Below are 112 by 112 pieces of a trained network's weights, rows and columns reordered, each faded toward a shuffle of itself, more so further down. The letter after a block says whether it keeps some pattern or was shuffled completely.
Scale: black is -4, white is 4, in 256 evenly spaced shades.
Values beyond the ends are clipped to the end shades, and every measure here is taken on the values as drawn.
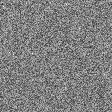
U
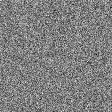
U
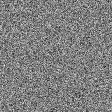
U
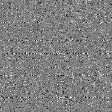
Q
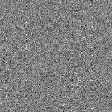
Q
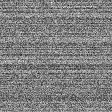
Q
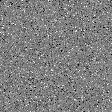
U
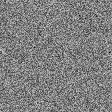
U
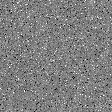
U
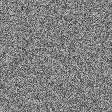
U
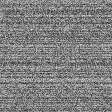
Q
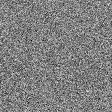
U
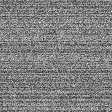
Q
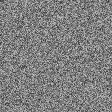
U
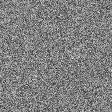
U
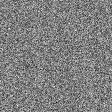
U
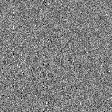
Q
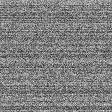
Q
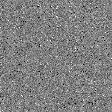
Q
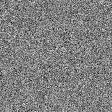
U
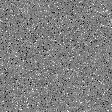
U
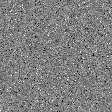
U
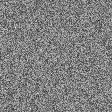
U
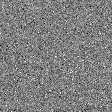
U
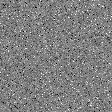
U
